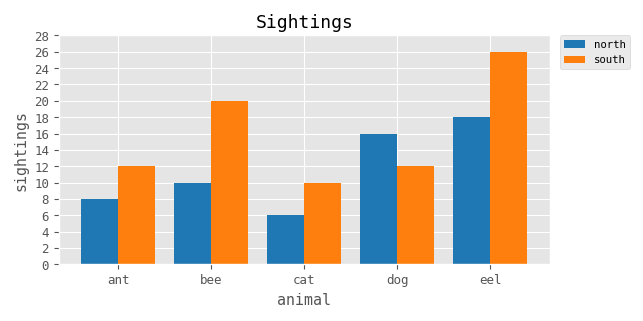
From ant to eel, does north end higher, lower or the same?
higher
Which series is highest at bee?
south
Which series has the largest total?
south
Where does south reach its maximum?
eel
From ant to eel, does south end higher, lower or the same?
higher
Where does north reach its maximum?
eel
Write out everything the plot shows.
Title: Sightings
x-axis: animal, ticks ant bee cat dog eel
y-axis: sightings, ticks 0 2 4 6 8 10 12 14 16 18 20 22 24 26 28
Legend: north, south
Values:
north: 8 10 6 16 18
south: 12 20 10 12 26
